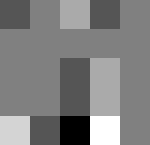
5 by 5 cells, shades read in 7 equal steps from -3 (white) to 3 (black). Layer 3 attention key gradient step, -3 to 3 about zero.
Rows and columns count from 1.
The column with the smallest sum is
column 4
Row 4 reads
0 0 1 -1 0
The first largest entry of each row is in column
1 1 3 3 3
